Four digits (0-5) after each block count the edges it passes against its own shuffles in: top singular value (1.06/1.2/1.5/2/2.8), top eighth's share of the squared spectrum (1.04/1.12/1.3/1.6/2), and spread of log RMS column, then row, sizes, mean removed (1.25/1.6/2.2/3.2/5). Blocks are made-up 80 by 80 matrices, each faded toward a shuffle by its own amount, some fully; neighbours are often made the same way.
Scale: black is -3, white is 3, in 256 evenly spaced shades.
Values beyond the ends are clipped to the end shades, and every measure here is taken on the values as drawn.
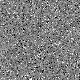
2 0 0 0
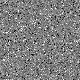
2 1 0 0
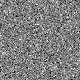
2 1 0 0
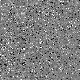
3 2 1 0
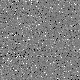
2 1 0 0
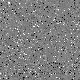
3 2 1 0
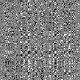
4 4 3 2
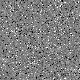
2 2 1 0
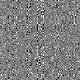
4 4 3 1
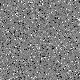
0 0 0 0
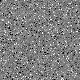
0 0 0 0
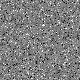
1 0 0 0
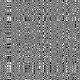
5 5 4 3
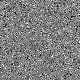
1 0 0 0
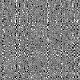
4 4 3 2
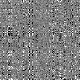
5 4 3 2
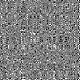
4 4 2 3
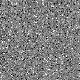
3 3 1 0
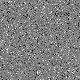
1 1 0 0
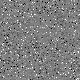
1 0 0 0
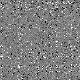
2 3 2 2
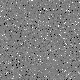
0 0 0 0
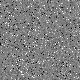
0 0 0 0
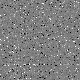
1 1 0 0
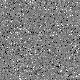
3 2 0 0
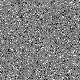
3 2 0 0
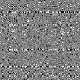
4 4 2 3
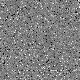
2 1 0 0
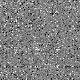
3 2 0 1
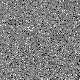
2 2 0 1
